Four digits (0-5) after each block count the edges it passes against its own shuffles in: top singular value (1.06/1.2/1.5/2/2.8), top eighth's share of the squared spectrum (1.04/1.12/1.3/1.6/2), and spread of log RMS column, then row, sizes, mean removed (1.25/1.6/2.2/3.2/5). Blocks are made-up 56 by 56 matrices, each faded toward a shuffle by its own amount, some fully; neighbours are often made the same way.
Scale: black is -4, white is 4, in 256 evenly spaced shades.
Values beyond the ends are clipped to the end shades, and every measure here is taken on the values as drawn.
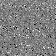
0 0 0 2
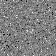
0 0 0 0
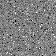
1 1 0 0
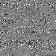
1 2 0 3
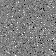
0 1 0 0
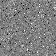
0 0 0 0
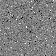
0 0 0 0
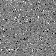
1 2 0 2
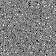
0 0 0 1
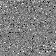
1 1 0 1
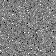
0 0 0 0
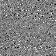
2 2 0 2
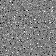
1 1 0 1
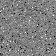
0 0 0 0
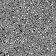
0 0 0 0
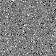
0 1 0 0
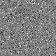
0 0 0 0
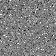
1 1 0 0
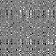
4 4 3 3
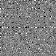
2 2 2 3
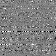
3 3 1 3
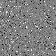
2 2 0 0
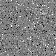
1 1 0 0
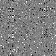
3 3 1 0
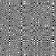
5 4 3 2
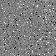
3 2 0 0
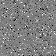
2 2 0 1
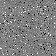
2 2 0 0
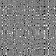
4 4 2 2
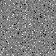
3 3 1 0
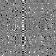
4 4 2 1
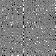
4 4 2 1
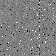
3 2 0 0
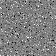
0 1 0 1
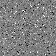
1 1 0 0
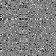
4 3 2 2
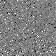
0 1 0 0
